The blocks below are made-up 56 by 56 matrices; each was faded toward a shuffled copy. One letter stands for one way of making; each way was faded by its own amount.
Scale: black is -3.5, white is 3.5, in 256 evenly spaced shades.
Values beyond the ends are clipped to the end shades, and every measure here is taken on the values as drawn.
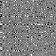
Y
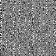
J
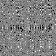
Y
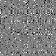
Y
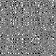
Y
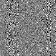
J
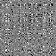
Y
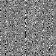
J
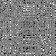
Y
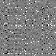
Y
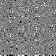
Y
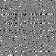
Y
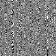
J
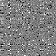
Y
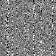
J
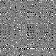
Y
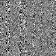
J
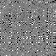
Y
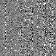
J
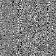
J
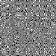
Y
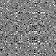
Y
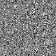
J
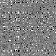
Y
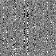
J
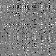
Y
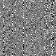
J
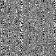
J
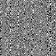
J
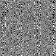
J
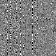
J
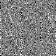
J
